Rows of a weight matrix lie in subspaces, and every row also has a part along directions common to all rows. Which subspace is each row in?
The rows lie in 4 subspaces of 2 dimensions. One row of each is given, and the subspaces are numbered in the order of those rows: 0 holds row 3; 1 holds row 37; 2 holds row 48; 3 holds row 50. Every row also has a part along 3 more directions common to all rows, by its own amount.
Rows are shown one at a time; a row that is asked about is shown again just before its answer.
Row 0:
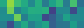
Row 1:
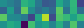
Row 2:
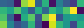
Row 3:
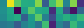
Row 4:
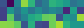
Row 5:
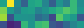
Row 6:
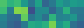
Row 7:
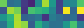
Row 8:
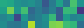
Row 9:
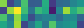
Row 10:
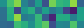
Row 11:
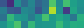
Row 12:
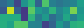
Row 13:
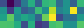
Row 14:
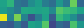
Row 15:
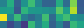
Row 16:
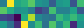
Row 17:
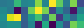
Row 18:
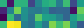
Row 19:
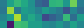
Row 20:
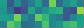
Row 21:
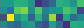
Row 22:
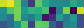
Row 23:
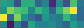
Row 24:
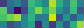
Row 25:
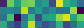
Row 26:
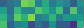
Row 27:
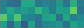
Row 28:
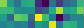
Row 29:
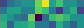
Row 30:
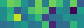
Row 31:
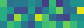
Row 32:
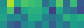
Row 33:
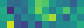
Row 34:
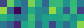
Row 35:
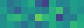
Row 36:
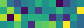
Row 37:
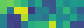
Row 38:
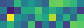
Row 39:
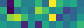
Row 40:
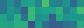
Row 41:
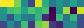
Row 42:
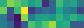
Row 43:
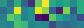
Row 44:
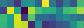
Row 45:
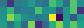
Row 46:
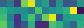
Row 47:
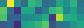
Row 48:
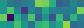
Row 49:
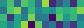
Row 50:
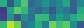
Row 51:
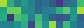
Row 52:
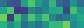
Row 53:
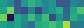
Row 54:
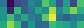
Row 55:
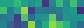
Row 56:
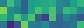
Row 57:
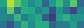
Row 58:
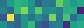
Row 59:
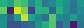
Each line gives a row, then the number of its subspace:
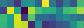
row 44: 1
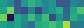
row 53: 2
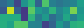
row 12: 1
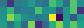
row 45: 1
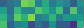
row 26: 1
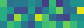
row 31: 2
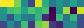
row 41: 0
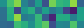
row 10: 0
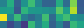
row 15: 3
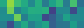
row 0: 0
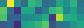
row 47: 3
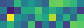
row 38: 2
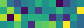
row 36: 2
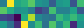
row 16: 3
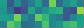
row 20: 2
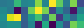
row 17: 0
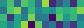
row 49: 1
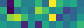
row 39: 1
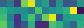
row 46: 0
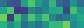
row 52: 2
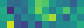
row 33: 0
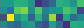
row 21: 2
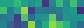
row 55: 1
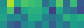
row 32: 0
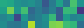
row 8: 1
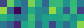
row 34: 3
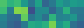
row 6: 1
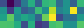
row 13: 0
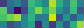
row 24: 3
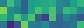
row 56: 3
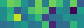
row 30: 0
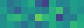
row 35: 2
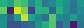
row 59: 1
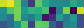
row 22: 0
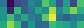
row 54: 0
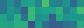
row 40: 1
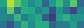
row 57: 0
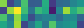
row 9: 3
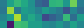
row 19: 0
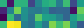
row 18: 3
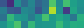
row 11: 0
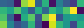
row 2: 0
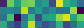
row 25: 2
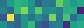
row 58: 2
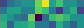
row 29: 2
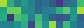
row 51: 2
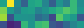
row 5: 3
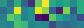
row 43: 2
